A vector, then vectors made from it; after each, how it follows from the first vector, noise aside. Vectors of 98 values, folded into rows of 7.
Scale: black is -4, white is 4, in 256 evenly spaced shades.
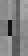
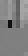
partly zeroed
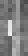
negated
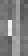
negated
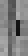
reversed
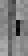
reversed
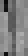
wrapped around
